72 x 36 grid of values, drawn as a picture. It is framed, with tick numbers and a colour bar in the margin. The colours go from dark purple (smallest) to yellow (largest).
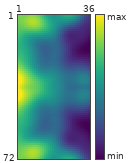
Ninth with the highest average: middle left. Mirror symmetry: top to bottom. Grain: smooth. Lone odd cells: none. Slope: up to the left.
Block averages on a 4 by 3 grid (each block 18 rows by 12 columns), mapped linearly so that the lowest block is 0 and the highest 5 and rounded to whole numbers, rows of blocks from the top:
5 3 0 / 5 2 1 / 5 2 1 / 5 3 0
